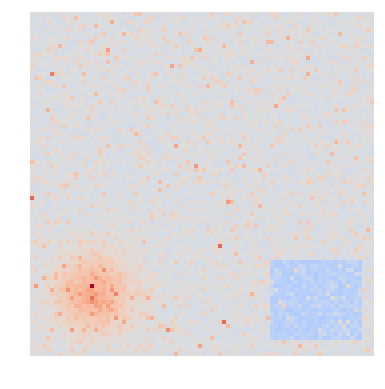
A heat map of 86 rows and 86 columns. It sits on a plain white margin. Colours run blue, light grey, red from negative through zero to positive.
Odd rows or columns: none. Ninth with the lowest average: bottom right. Odd patch: lower, in the bottom right. Bumps: one, in the bottom left. Stripes: none. Ninth with the highest average: bottom left. Mirror symmetry: none.
